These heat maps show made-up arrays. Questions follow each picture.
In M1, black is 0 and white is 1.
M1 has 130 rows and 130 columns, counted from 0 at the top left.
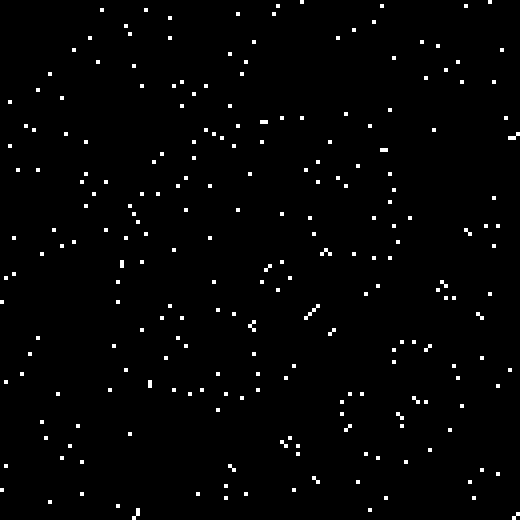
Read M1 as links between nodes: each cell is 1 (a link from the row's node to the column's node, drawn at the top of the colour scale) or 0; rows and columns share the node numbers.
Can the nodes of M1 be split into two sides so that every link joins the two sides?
no
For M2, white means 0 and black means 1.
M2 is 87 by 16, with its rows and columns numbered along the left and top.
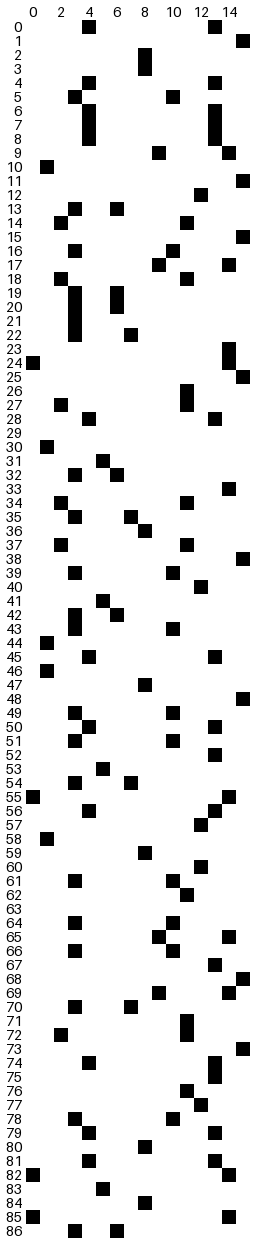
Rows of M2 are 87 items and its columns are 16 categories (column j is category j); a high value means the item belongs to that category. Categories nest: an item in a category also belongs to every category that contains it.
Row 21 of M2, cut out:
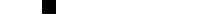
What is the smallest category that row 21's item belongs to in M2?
3
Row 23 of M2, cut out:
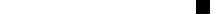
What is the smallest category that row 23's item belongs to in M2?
14
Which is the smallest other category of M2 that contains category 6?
3
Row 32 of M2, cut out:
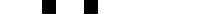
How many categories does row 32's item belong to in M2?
2
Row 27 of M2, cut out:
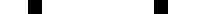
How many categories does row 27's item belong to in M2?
2
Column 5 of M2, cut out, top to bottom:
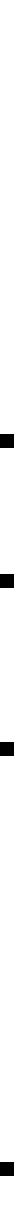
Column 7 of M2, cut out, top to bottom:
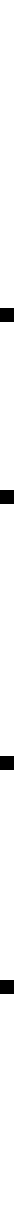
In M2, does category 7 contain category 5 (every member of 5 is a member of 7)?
no
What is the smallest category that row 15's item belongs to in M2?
15
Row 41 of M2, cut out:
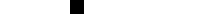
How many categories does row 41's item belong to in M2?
1
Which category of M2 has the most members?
3
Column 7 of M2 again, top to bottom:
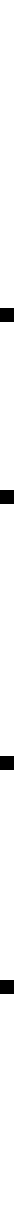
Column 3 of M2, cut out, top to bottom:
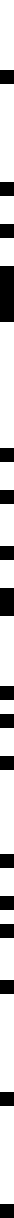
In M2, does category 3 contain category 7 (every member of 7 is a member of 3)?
yes
